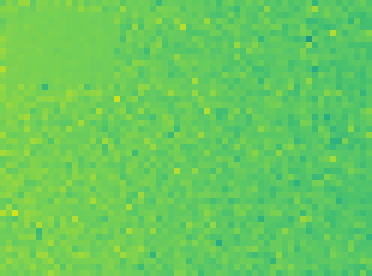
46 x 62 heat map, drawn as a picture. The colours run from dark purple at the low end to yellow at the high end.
Stripes: none. Grain: fine. Slope: up to the left. Calmest part: top left. Odd patch: calmer, in the top left.
